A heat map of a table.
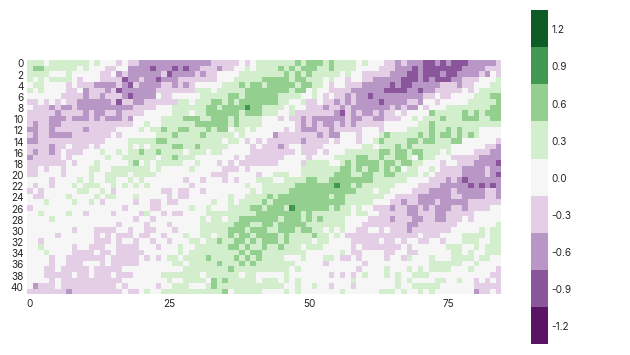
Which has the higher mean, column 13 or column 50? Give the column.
50
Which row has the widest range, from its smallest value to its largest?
22
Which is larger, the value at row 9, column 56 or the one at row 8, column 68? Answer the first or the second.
the second
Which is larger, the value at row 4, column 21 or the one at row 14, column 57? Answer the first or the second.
the second
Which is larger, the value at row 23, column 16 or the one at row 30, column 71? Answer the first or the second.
the first
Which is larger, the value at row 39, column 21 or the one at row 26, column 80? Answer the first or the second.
the first
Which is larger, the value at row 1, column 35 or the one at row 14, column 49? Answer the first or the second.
the first
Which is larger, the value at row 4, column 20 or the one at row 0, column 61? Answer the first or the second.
the second
